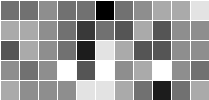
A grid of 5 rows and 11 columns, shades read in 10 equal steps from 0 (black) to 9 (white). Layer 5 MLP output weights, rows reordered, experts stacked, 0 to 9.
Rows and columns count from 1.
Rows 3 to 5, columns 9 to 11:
3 5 5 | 9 5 4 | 1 4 6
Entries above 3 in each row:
10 8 7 10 10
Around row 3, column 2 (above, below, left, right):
6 4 3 5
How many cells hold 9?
3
